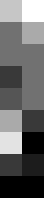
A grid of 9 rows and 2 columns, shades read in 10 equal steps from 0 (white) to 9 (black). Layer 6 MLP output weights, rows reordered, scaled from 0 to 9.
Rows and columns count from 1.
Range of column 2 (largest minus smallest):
9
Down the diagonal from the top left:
2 3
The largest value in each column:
9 9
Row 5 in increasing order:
5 6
